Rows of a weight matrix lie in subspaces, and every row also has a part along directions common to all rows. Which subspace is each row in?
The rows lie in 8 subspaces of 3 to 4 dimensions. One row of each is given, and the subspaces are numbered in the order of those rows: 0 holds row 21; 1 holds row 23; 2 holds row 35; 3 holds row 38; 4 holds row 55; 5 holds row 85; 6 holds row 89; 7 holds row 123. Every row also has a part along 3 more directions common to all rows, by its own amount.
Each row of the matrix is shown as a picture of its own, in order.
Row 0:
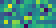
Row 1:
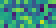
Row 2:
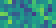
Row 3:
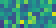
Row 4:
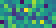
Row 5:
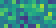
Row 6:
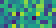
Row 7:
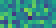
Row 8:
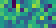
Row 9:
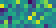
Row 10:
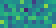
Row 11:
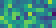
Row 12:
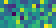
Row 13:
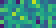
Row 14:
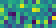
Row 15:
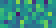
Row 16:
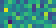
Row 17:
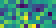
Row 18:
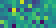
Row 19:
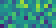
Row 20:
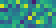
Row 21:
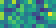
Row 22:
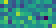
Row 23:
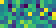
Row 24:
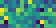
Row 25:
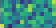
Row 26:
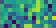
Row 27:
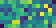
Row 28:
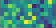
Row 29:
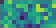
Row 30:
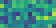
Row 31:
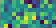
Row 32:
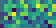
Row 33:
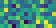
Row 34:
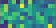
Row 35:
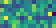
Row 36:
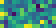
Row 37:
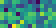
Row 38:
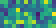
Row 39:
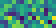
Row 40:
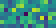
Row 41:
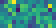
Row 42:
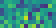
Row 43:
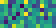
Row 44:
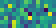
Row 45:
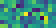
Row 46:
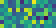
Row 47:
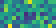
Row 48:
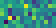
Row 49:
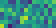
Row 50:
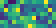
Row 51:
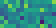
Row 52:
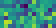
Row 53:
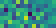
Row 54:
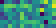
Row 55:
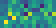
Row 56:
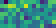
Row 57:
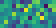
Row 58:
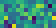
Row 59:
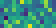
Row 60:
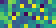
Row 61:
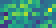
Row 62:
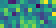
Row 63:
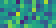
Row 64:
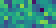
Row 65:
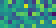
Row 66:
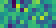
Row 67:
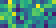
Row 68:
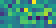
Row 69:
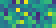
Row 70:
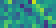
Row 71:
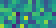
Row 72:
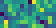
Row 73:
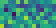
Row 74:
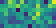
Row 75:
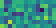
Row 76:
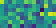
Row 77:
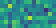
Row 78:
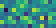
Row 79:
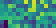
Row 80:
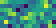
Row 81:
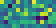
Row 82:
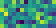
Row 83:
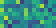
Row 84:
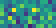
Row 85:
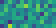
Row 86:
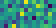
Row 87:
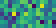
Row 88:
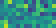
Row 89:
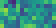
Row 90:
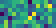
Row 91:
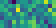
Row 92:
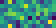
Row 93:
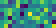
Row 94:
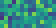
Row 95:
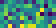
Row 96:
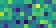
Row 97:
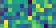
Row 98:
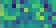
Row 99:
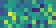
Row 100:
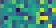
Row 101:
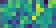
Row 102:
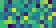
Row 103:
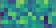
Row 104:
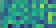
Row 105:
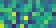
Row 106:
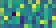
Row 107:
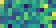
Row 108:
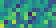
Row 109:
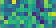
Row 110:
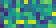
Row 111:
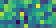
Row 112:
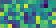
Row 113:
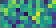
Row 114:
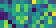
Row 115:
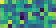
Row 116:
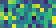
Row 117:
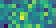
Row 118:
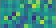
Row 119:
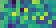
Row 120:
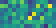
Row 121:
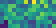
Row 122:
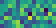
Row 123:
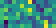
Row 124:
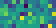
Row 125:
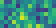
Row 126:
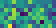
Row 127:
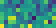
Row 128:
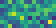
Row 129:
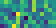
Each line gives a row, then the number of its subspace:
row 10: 1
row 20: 7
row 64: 7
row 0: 1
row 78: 5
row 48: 4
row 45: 5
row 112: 2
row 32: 5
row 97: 7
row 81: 1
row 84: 5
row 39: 1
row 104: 5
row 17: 5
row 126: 6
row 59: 6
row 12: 2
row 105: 3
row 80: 2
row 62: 6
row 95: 0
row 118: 4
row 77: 1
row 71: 3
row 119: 6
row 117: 0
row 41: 6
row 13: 7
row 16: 5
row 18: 1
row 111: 2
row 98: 6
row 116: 4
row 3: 3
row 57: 6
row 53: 5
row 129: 3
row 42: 5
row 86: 4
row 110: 3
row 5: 5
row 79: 0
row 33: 2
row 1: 5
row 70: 7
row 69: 3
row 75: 2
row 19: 5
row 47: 4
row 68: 1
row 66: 6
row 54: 6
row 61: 7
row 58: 4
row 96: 2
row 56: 2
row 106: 4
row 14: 4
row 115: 0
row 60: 4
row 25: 6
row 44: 1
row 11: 2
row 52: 7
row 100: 2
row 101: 3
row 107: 2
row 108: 3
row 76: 0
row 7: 1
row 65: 0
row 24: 7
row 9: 7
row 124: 7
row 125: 0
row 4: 1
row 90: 7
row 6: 4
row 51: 7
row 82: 3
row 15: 3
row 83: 6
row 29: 0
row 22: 2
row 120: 7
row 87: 4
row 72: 7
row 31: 4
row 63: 3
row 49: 6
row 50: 6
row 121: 0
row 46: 1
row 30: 2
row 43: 4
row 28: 2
